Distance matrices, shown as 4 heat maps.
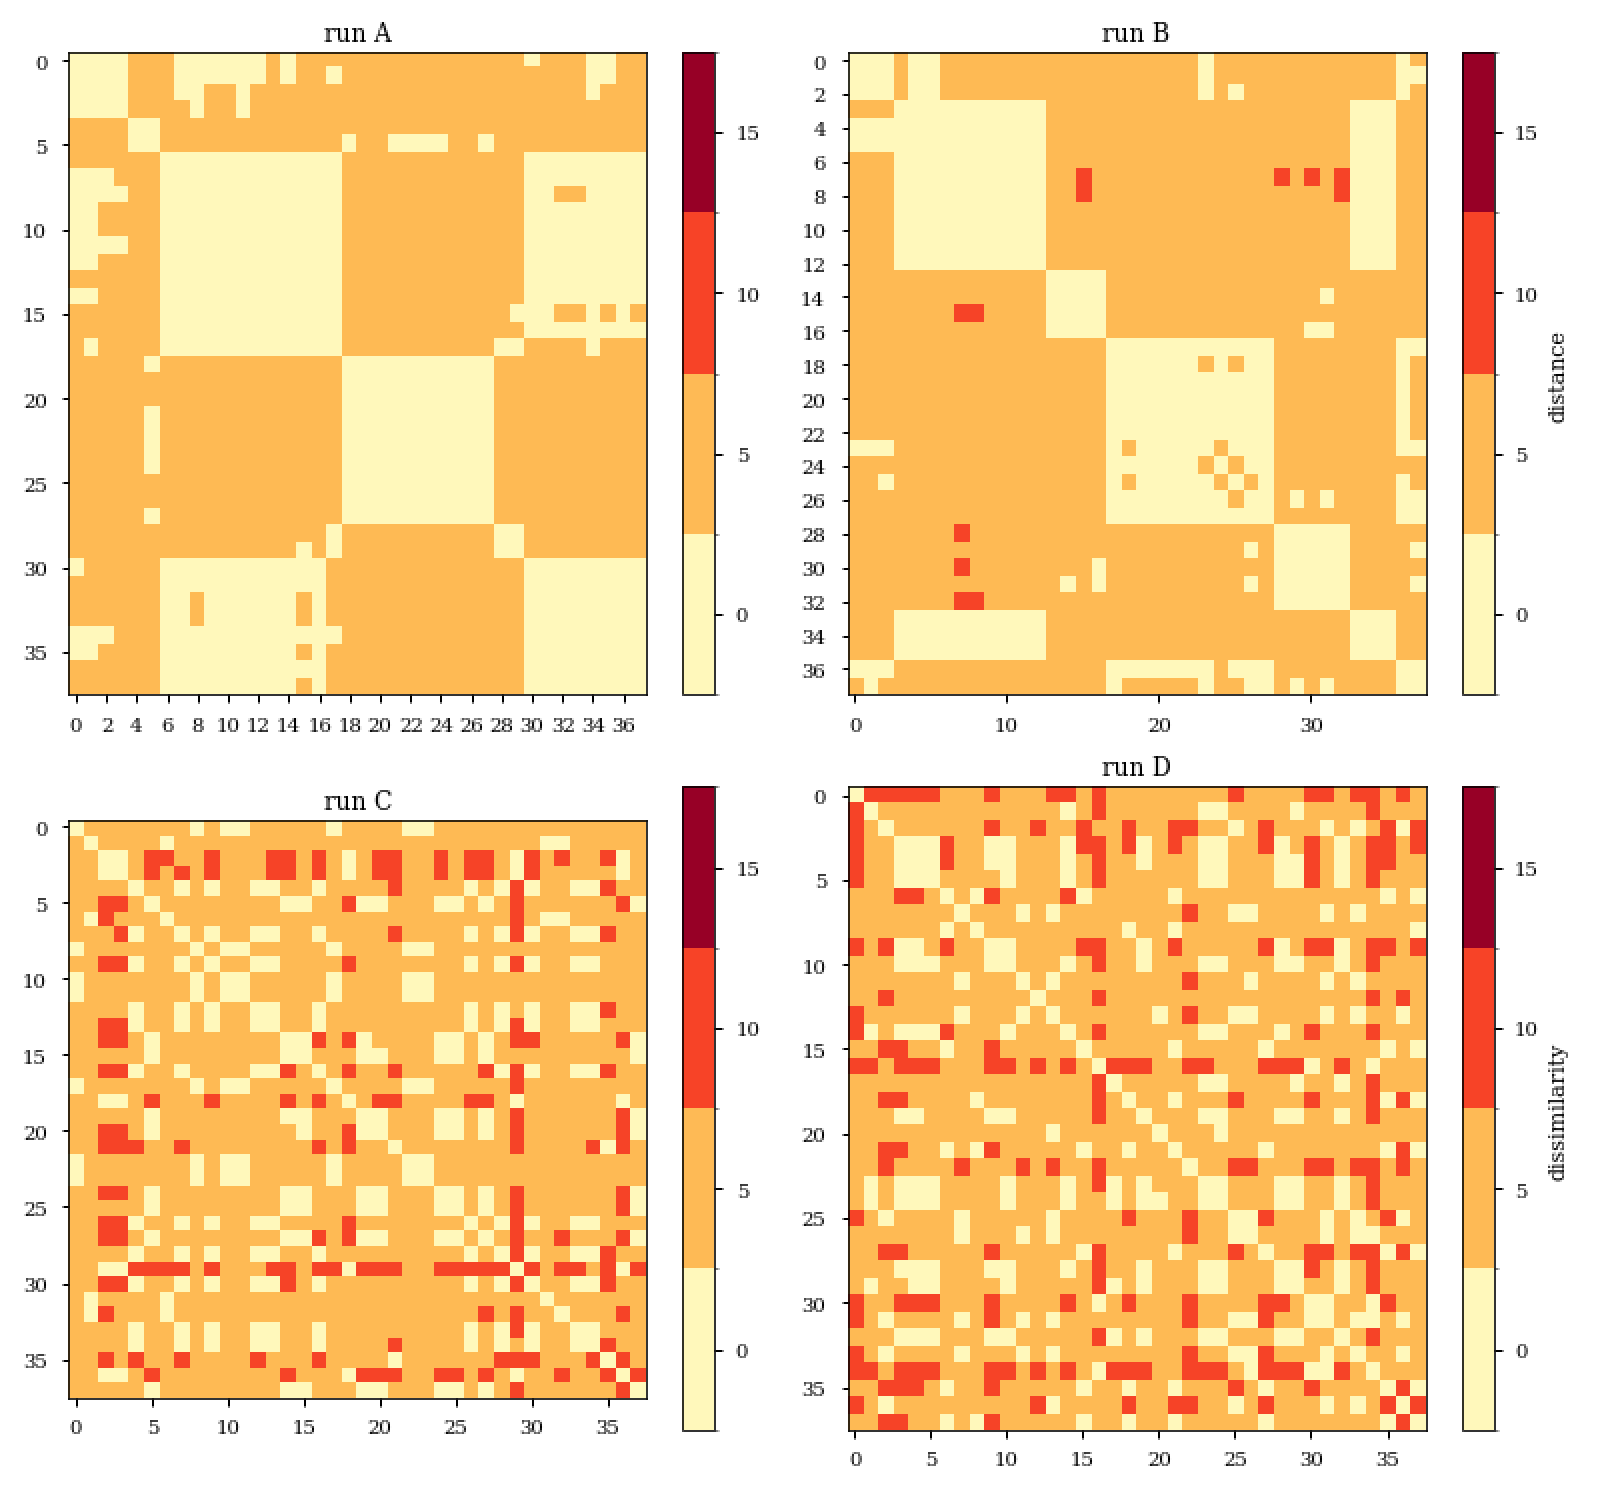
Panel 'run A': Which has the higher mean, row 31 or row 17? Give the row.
17
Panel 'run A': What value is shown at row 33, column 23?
5
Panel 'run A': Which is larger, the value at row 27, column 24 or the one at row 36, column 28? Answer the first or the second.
the second
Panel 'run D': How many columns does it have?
38
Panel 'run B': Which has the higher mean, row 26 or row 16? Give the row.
16
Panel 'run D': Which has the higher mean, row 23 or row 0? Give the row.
0
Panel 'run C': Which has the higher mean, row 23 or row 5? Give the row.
5
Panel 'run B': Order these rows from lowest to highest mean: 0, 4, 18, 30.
4, 18, 0, 30
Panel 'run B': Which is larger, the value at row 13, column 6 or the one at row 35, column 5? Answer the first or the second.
the first
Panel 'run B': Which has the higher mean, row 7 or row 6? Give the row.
7
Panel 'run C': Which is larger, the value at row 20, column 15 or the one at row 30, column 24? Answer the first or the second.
the second
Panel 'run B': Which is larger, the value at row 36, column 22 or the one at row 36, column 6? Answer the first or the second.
the second
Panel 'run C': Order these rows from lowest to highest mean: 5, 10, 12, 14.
12, 10, 5, 14
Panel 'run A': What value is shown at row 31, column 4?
5
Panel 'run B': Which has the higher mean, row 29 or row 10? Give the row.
29
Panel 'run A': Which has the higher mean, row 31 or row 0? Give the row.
0
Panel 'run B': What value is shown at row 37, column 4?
5
